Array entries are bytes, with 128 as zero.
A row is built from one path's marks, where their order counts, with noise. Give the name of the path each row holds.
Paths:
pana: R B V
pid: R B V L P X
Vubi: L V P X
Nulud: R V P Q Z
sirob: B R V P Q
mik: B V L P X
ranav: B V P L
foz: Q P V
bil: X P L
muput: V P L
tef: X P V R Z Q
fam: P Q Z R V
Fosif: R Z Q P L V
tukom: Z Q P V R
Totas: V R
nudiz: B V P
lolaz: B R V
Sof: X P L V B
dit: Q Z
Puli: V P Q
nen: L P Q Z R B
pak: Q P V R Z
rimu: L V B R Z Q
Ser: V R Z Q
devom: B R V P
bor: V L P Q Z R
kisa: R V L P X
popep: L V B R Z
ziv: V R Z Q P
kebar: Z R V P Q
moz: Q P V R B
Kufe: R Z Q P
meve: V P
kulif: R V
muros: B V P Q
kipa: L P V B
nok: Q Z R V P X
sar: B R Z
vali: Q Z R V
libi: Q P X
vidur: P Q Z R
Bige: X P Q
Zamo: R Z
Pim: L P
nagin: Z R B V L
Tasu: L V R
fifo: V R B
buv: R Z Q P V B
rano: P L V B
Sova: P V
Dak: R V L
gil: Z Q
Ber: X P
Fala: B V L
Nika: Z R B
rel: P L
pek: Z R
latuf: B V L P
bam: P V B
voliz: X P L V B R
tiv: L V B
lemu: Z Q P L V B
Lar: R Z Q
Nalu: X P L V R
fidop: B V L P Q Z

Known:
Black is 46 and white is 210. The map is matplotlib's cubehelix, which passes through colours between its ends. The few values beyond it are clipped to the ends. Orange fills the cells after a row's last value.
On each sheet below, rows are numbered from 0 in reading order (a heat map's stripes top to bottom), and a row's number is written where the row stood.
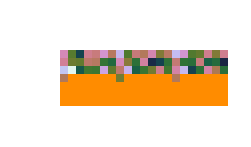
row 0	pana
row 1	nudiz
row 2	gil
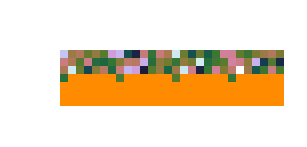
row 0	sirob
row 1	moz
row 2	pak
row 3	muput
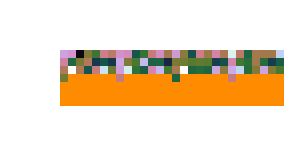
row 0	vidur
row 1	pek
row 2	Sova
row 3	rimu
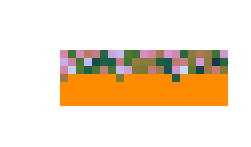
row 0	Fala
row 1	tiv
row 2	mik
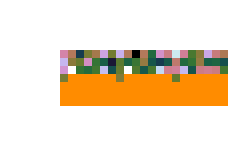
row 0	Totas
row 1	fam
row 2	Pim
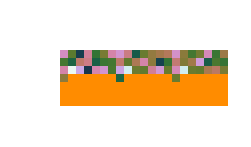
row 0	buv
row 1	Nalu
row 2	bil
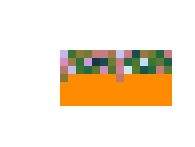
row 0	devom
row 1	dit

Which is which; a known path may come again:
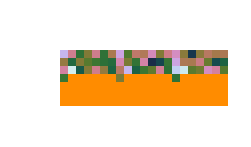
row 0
Bige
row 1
nudiz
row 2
voliz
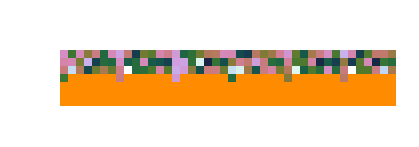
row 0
ranav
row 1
Ser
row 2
nagin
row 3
pid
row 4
meve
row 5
Kufe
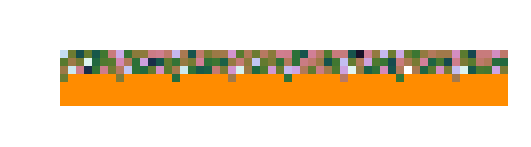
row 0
pak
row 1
devom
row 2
foz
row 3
Dak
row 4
Sof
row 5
fifo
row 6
rel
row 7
pana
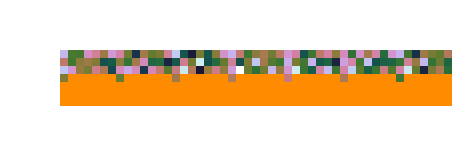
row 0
tiv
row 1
lemu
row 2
nok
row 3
Zamo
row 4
pek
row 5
Fala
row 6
libi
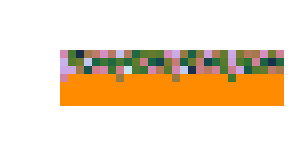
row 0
Nika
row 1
tef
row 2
Ber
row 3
latuf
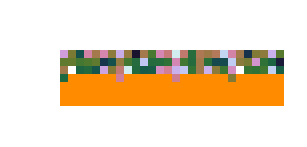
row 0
Sova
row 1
vali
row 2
rimu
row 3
Totas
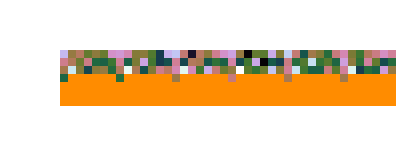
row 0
sirob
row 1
fidop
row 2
nen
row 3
ziv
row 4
dit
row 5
lolaz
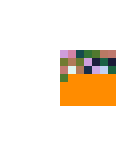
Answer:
tukom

